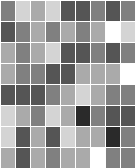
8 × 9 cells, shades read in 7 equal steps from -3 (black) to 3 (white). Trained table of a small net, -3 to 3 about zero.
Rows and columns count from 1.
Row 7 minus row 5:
3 0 2 -1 1 -1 0 -2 0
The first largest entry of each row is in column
2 8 4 9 6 1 1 7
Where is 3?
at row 2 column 8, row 4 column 9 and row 8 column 7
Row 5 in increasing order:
-1 -1 -1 0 0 0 1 1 2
